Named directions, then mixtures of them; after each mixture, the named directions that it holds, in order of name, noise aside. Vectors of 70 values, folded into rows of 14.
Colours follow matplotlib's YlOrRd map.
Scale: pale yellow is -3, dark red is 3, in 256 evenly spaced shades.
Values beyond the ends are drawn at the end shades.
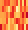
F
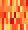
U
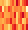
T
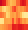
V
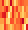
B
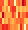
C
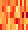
F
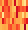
C, F, T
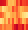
V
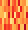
U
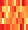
C, V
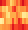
V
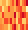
T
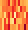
U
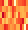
B, C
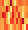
B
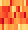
F, U, V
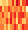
T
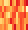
B, T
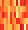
C, F, U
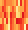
F, U
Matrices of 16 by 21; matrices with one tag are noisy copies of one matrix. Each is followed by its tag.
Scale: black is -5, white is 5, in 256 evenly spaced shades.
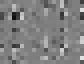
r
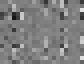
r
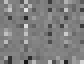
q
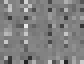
q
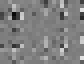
r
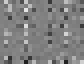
q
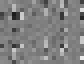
r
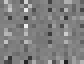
q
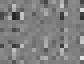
r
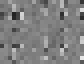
r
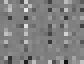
q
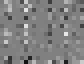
q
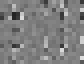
r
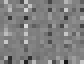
q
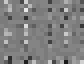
q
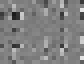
r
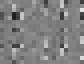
r
